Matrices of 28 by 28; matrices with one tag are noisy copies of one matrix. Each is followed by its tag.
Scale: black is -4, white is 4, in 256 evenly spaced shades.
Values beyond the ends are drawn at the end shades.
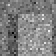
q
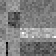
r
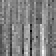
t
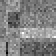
r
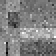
r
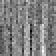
t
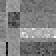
r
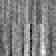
t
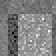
q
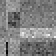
r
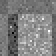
q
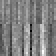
t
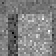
q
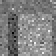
q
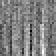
t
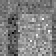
q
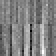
t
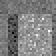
q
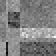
r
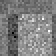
q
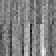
t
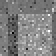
q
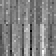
t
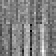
t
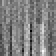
t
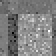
q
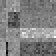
r
